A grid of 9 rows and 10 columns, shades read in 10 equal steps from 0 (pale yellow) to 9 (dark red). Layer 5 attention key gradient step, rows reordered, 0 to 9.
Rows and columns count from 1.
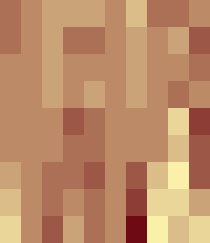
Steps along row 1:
down down same same up down up same down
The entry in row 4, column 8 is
4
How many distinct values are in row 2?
4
